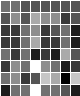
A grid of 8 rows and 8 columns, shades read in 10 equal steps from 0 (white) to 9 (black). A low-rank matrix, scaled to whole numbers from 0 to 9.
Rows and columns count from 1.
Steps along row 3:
same down down up down down up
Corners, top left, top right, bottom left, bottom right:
5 6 8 8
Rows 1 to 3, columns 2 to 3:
5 6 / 4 6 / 7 5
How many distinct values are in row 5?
5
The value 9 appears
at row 7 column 7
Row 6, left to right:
7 4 5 0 4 5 8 7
